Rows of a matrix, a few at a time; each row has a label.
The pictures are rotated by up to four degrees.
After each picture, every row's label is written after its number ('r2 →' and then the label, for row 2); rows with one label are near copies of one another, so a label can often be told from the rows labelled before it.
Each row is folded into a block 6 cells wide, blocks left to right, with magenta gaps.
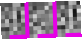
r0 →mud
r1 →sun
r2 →mud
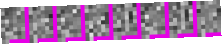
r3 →sun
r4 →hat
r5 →sun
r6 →hat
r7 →mud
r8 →sun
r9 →mud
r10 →hat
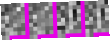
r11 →sun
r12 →sun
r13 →mud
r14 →mud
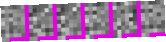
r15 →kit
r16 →sun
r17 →sun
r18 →kit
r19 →hat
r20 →kit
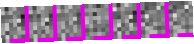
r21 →hat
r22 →hat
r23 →hat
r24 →kit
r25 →hat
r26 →sun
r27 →sun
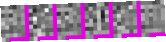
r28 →kit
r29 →sun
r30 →kit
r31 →mud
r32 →sun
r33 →kit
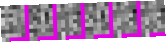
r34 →kit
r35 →mud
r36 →hat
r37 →mud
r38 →hat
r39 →hat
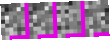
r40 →sun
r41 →sun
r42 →kit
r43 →hat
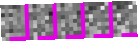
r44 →kit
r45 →hat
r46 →hat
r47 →sun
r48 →sun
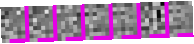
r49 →sun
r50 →sun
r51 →hat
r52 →kit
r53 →kit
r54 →mud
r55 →kit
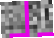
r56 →kit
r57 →mud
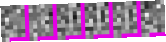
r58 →sun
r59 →hat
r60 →mud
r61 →mud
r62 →mud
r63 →sun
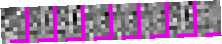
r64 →sun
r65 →mud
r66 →mud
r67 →hat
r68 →hat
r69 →hat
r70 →mud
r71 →kit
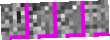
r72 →mud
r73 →sun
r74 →sun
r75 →kit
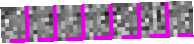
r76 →sun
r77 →hat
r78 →hat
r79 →hat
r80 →sun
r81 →mud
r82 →hat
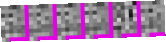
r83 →kit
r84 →kit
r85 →kit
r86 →kit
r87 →mud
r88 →kit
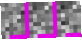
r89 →hat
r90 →sun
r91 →sun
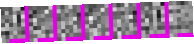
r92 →mud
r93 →sun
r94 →hat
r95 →sun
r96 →hat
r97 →mud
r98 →kit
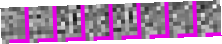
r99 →kit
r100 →kit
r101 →mud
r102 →hat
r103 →mud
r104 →sun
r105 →sun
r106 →sun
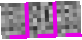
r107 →kit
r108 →mud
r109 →kit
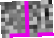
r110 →sun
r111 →mud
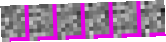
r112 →sun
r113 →kit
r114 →hat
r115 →hat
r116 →kit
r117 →hat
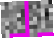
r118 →hat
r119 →mud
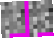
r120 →hat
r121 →hat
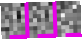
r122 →mud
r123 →mud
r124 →sun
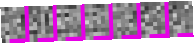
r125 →hat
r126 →mud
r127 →kit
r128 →kit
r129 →hat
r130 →sun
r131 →sun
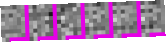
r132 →kit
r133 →hat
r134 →sun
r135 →kit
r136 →kit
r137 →kit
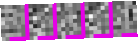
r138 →kit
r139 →sun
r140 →hat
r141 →sun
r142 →mud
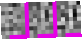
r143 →kit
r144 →mud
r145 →mud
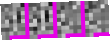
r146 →mud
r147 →mud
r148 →sun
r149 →sun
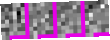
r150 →mud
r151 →hat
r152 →sun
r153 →sun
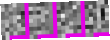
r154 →hat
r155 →kit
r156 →sun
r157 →mud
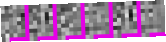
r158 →hat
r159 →mud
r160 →sun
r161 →kit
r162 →mud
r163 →kit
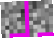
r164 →hat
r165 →sun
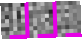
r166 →mud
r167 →hat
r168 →kit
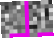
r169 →sun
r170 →mud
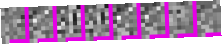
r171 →hat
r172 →sun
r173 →mud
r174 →mud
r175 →sun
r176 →sun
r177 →kit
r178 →sun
